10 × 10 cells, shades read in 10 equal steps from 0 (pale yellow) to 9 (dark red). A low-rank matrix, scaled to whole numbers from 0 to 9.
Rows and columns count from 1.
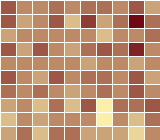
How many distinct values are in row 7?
4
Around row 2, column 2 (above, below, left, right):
4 4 6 4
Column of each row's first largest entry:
1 9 10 9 1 1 9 6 10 2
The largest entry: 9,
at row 2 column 9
